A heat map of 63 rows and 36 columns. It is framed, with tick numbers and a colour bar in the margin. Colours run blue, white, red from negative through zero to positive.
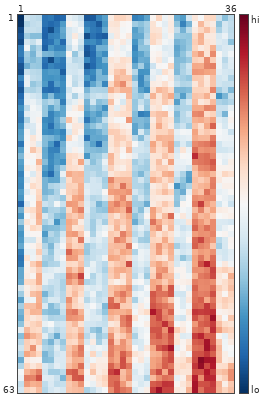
Ninth with the highest average: bottom right. Average level on the scale: 50%. Slope: up to the bottom right. Grain: streaks running down. Stripes: upright, repeating 5 times.
